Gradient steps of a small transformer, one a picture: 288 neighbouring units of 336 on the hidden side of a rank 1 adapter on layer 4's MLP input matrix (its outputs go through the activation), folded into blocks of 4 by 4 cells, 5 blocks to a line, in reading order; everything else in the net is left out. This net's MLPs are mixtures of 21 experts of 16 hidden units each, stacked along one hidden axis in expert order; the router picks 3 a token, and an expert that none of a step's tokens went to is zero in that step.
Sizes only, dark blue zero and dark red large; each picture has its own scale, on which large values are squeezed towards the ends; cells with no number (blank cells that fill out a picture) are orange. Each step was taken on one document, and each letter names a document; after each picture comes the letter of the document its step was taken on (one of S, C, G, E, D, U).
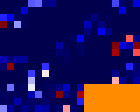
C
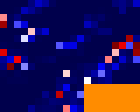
C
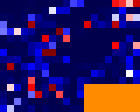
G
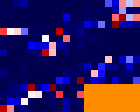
G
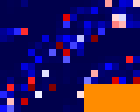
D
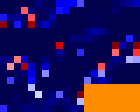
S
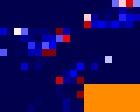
G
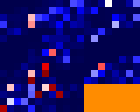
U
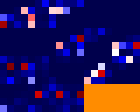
S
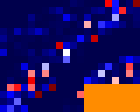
D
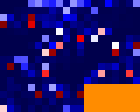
U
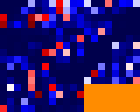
U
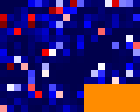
U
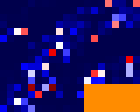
D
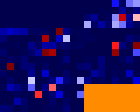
G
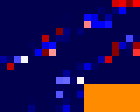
G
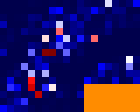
D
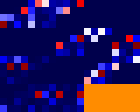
S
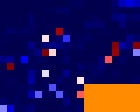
G
